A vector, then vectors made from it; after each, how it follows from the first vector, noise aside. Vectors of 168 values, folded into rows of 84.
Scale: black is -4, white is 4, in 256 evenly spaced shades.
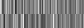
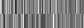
copied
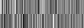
sign-scrambled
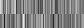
sign-scrambled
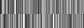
sign-scrambled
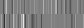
partly zeroed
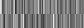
copied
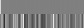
partly zeroed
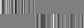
partly zeroed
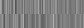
shrunk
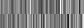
reversed
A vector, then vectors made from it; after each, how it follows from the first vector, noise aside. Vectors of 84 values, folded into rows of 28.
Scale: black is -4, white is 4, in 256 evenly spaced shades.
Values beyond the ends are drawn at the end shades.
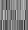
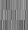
shrunk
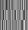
sign-scrambled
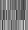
negated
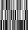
scaled up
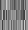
negated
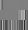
partly zeroed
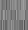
shrunk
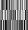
scaled up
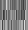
negated
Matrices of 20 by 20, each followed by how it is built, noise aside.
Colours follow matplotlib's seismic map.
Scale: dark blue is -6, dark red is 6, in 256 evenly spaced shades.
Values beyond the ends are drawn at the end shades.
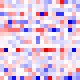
uneven rows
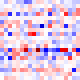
uneven rows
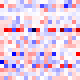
uneven rows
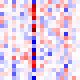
uneven columns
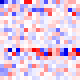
uneven rows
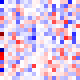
uneven columns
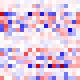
uneven rows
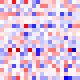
uneven rows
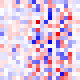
uneven columns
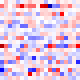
uneven rows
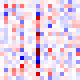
uneven columns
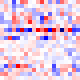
uneven rows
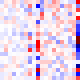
uneven columns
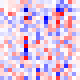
uneven columns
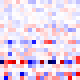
uneven rows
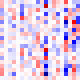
uneven columns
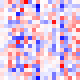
uneven columns
